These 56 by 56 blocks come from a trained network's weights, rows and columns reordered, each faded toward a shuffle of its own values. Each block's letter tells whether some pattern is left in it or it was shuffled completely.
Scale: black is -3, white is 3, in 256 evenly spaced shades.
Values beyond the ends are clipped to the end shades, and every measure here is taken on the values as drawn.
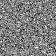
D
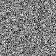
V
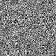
V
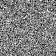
D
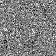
V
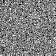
V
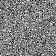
D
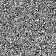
V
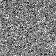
D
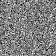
D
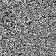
V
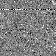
V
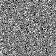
V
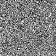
V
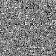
V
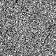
V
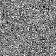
V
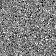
D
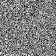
V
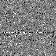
V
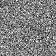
D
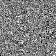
V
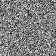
D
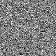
V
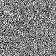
V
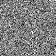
V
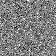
D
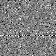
V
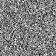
V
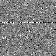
V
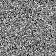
D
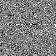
V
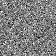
D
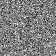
D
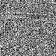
V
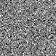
V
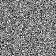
D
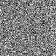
V
